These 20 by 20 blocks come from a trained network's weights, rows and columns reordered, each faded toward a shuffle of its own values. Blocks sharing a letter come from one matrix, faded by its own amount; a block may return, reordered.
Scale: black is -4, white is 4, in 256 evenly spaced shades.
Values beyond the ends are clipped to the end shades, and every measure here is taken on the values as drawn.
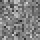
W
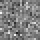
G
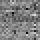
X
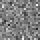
G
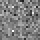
G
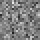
W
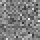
W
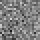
W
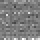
X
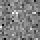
G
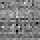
X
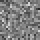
W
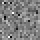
G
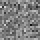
W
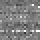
X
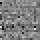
X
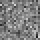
W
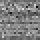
X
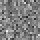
W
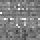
X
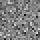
G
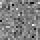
G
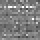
X
